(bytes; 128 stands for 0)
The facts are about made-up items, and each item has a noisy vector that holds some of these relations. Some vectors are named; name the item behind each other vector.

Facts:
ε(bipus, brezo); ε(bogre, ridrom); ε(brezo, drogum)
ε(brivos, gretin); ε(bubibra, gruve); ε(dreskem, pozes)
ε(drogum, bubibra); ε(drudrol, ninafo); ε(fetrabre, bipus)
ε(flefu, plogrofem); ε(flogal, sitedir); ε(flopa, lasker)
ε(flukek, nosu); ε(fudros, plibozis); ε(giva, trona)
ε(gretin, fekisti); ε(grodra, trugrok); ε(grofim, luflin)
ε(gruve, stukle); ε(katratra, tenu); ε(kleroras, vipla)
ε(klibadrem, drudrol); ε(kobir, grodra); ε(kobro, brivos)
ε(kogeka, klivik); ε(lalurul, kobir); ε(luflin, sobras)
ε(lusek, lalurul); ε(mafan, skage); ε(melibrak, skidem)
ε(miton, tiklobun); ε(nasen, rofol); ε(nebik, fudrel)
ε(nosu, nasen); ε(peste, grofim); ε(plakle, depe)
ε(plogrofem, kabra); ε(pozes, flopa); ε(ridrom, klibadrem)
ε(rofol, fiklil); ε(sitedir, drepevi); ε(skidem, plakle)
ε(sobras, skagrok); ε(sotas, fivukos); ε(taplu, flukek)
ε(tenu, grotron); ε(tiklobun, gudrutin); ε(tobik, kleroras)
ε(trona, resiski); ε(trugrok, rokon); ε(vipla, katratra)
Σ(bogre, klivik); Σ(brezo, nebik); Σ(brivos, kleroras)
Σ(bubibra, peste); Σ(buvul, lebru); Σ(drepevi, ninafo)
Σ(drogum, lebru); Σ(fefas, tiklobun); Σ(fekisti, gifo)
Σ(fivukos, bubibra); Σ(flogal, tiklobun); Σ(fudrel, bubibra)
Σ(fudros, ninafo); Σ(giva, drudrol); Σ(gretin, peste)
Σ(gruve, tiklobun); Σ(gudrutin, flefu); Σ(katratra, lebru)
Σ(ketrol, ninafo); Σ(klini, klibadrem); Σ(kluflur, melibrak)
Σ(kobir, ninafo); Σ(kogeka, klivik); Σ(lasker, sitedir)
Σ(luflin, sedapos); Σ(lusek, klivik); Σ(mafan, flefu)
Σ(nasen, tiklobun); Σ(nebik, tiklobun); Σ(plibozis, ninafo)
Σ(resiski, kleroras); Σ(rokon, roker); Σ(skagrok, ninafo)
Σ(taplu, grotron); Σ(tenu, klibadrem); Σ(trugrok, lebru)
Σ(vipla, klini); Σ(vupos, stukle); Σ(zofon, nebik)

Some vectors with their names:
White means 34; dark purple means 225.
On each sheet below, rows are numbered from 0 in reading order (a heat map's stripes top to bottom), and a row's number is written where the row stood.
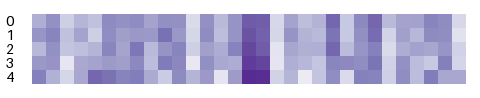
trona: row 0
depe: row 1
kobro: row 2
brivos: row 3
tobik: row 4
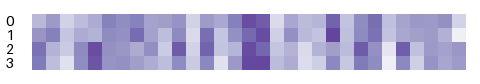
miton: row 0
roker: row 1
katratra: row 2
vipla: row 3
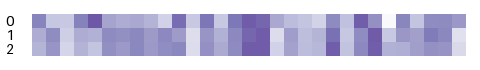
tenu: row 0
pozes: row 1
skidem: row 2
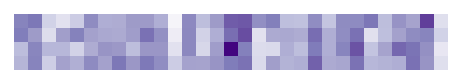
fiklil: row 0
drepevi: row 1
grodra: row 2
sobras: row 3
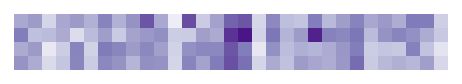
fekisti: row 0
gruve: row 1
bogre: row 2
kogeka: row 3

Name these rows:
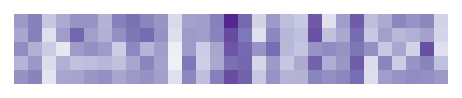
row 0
sedapos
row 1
luflin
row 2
nasen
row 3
gudrutin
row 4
zofon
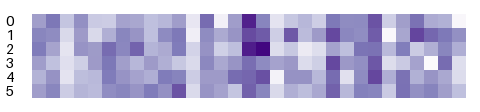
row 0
rokon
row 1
brezo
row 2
kleroras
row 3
taplu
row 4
peste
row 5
lebru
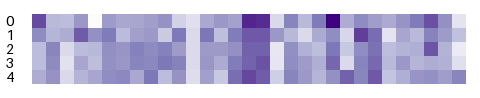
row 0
stukle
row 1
grotron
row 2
ridrom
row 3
grofim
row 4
nebik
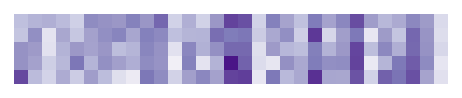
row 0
tiklobun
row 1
klibadrem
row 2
gretin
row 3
kobir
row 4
bubibra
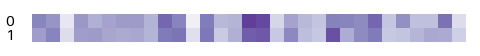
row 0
resiski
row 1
lasker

